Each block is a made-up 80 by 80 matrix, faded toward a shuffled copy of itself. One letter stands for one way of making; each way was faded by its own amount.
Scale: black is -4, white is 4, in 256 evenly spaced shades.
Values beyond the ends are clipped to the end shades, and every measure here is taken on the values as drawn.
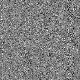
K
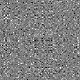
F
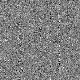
K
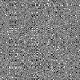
F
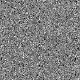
K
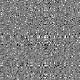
F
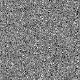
K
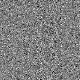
K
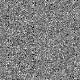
K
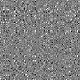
F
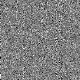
K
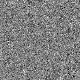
K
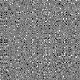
F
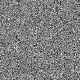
K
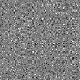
F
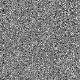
K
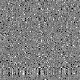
F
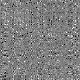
F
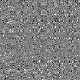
F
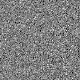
K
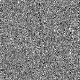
K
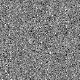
K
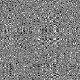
F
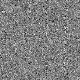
K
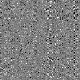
F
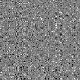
F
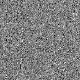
K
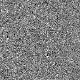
K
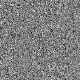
K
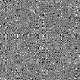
F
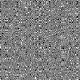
F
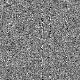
K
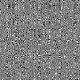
F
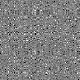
F
